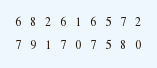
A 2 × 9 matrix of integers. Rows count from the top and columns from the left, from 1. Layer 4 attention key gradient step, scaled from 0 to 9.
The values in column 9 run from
0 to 2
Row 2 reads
7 9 1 7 0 7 5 8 0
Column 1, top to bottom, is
6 7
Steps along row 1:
up down up down up down up down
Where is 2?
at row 1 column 3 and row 1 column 9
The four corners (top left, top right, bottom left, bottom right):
6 2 7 0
